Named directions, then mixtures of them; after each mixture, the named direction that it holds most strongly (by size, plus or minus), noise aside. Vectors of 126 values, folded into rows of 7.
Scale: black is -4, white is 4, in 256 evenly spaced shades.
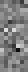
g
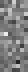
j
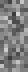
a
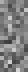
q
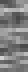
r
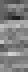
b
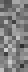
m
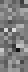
g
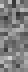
a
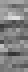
b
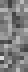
q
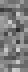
a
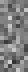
q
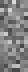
j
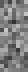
g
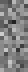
m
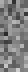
j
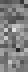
g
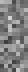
q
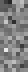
m
